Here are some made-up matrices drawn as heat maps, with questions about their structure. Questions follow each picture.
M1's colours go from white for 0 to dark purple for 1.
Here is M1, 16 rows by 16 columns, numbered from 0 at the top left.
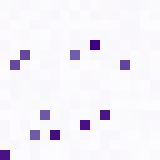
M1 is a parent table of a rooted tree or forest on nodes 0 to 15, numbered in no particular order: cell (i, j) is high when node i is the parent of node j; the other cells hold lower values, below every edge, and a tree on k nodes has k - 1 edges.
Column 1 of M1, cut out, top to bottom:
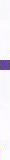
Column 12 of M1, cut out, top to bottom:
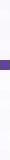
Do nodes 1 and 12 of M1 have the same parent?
yes
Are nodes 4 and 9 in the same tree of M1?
yes
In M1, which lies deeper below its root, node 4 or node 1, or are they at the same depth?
the same depth
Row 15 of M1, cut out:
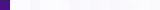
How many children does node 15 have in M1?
1
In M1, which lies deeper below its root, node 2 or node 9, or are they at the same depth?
the same depth
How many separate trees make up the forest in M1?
5
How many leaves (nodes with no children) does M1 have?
9
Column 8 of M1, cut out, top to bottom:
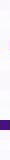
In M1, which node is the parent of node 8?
12
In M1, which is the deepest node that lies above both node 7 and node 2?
5
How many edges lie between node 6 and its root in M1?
0
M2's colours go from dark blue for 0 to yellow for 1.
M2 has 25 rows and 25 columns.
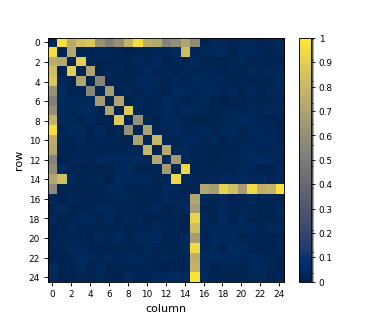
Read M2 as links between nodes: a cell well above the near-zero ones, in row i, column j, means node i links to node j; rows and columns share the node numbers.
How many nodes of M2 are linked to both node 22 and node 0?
1
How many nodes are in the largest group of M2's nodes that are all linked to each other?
3
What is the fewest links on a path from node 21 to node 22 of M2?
2
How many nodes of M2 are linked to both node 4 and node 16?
0
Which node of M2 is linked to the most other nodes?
node 0
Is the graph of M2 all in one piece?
yes
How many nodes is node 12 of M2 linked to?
3
